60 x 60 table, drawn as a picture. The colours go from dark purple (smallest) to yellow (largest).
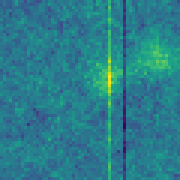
The centre is the ninth with the highest average. Neither half mirrors the other. Columns 37 and 42 differ from the columns beside them. Overall the values sit about 40% of the way up the scale. Two bumps rise from the field.
